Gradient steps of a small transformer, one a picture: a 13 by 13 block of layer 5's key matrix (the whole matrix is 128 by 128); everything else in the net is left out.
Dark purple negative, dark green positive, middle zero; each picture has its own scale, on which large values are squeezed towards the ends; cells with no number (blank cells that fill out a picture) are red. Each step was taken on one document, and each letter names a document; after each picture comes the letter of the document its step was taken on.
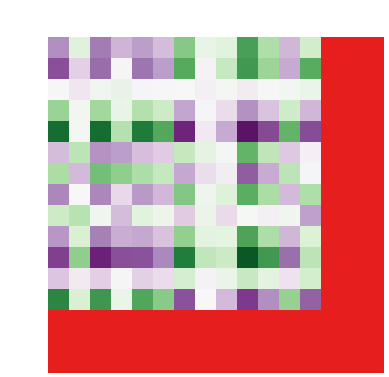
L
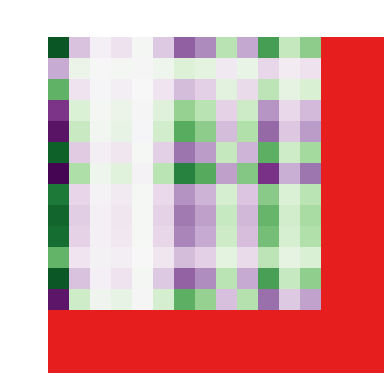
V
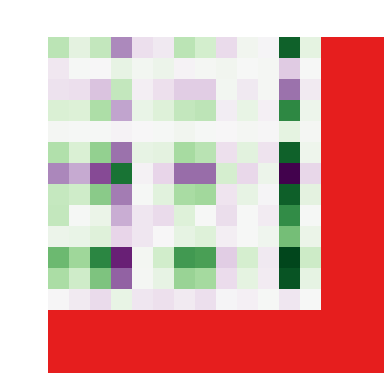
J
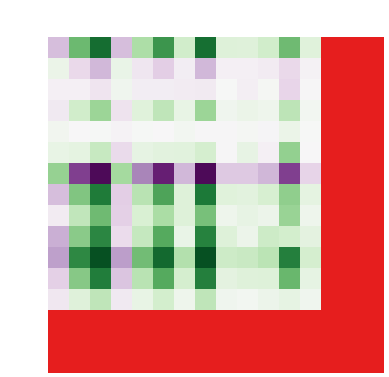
J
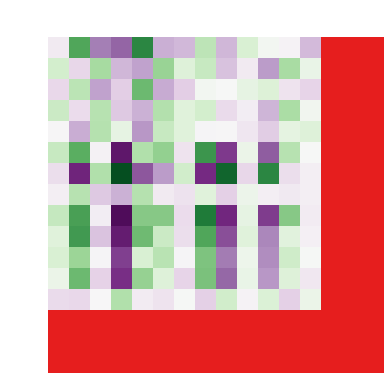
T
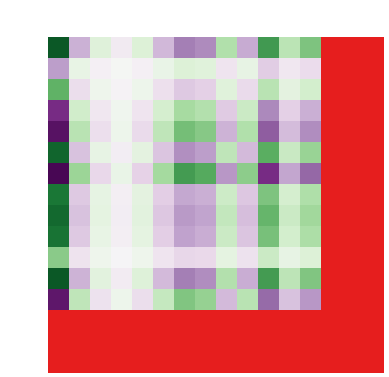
V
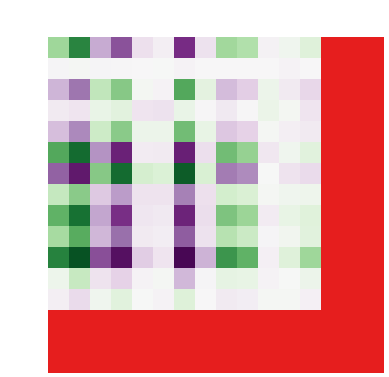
L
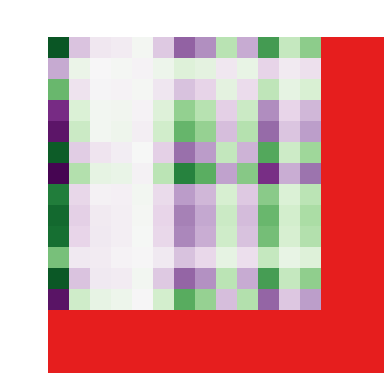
V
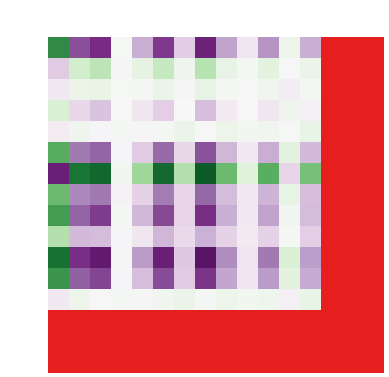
J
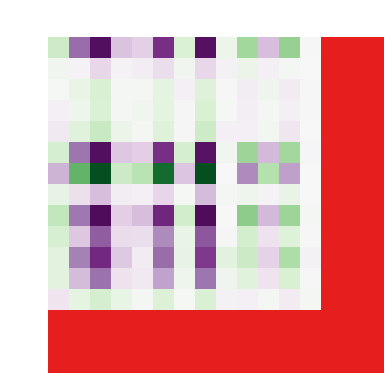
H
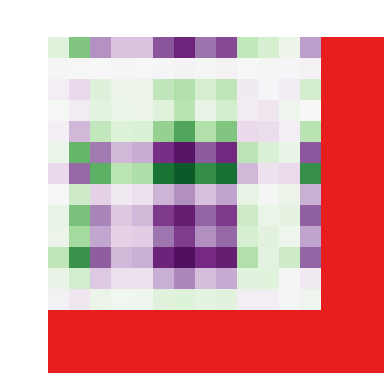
L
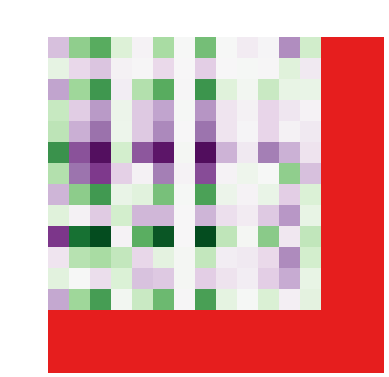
J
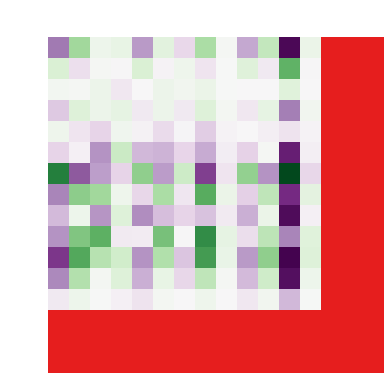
J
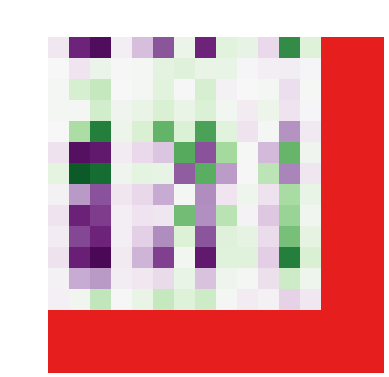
H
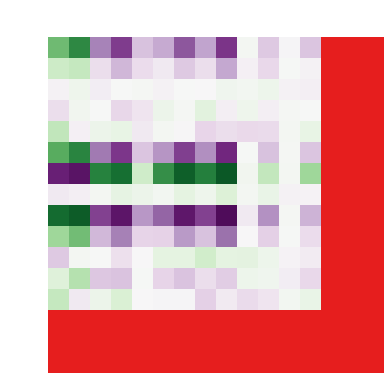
T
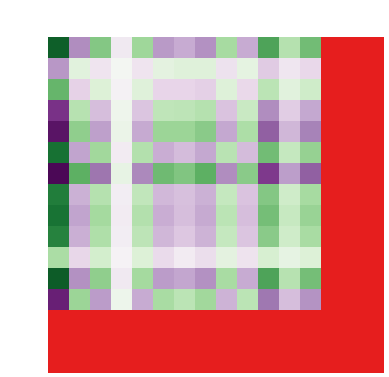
V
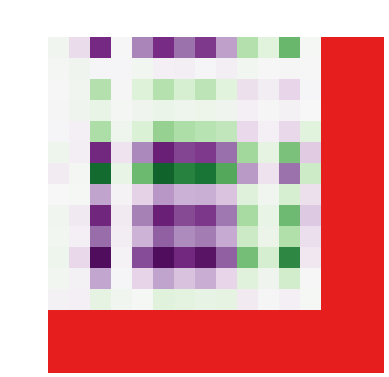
L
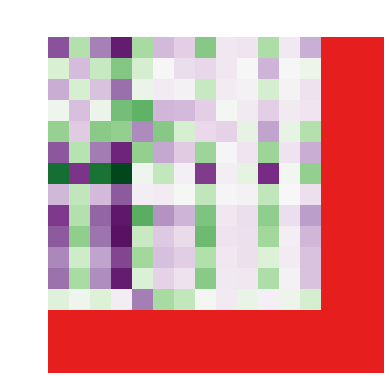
T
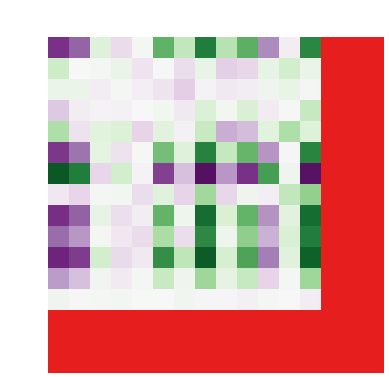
H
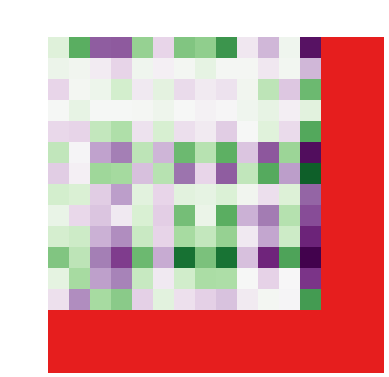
L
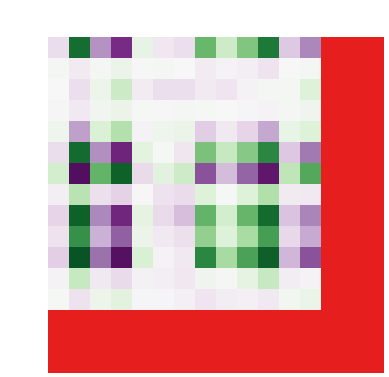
L
